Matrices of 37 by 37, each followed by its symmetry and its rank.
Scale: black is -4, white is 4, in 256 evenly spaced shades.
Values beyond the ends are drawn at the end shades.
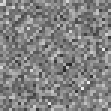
symmetric, full rank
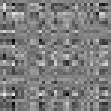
neither, rank three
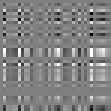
neither, rank one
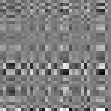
neither, rank two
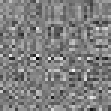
neither, rank five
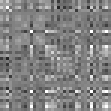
symmetric, rank three
